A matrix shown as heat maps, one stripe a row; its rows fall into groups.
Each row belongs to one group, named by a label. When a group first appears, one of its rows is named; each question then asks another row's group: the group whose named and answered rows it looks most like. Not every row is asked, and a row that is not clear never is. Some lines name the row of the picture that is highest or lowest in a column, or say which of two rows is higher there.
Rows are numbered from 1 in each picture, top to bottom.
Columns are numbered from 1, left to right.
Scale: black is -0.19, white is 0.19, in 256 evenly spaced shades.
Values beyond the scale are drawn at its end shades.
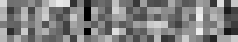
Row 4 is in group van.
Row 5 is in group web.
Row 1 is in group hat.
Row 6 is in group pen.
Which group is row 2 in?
web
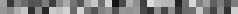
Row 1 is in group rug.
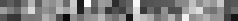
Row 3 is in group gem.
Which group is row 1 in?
gem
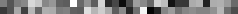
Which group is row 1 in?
van
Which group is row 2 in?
gem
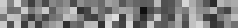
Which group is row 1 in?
pen
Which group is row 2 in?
web
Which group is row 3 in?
pen
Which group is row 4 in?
rug
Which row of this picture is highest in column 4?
2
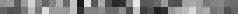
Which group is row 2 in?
gem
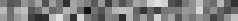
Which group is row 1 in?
van
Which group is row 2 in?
web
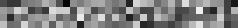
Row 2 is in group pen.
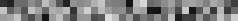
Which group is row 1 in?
gem
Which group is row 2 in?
hat
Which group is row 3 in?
pen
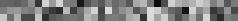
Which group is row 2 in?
rug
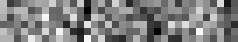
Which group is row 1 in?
hat
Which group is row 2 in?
web
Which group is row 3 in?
web
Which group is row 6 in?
van
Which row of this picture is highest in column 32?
1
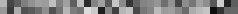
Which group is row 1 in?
hat
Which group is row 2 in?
rug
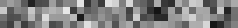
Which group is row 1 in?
pen
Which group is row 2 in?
hat
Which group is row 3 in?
gem
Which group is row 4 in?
rug
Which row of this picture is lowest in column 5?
1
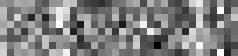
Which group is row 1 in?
van
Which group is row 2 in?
hat
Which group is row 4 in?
van
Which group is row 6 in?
gem
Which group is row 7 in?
web
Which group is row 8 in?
hat
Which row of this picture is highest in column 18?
5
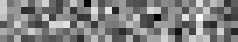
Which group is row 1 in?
web
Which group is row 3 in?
web
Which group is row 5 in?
van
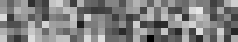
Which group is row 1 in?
pen
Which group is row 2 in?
van
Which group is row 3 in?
rug
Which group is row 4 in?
gem
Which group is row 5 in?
van
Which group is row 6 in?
hat
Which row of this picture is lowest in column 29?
6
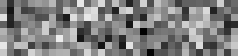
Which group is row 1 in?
hat
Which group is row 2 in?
rug
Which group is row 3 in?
rug
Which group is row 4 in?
gem
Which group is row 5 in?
web
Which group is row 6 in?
van
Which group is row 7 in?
pen
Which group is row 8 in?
hat
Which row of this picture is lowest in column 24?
7
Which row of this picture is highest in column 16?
3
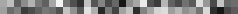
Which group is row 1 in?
van
